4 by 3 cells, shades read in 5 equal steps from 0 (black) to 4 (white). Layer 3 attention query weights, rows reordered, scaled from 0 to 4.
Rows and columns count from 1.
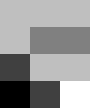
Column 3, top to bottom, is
3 2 3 4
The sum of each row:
9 7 7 5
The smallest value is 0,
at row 4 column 1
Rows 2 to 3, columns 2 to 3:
2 2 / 3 3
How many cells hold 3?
6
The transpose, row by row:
3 3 1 0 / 3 2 3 1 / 3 2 3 4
